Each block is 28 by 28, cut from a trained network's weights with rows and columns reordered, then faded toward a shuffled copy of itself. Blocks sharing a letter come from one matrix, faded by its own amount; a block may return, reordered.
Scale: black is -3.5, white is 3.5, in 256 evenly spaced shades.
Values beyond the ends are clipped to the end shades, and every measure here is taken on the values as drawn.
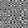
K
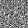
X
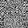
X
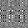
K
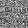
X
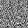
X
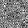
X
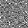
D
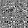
D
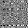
K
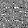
D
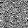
X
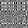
K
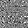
D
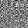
D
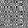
K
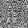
X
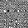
D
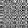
K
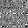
D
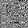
D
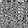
D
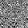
X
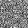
X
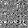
D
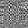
K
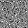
X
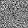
X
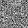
X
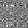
K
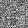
X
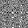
D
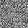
X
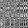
K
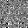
D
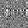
K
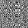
D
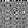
K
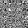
D
